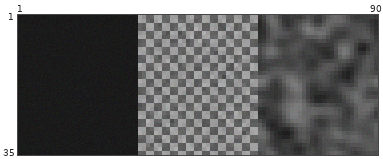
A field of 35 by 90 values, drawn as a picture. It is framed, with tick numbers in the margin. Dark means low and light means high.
It is made of 1 by 3 panels. Panel 1,1: very low, flat. Panel 1,2: middling, checkered, strong in contrast. Panel 1,3: low, blotchy.
